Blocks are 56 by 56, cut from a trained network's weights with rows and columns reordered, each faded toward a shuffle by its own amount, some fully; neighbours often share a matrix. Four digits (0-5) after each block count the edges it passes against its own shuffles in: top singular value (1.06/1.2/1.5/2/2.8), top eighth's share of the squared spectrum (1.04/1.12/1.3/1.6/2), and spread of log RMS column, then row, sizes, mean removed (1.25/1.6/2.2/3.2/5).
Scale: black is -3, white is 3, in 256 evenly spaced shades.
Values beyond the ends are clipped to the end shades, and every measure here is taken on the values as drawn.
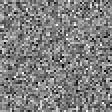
0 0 0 0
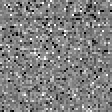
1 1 0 0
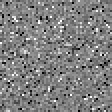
0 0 0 0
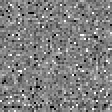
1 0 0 0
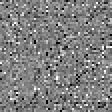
1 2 2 0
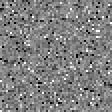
0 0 0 0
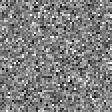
1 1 0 0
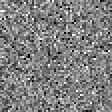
1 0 0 0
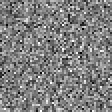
0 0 0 0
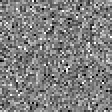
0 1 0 1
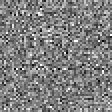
3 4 0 2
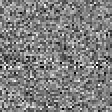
3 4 0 2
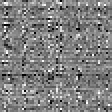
3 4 3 1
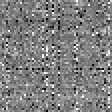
2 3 3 0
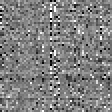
3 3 3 0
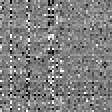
3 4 3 0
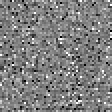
1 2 2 0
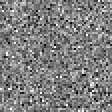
1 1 0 0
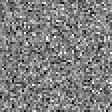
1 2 0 0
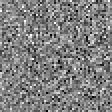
2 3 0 1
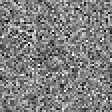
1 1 0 0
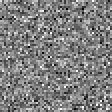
3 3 0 1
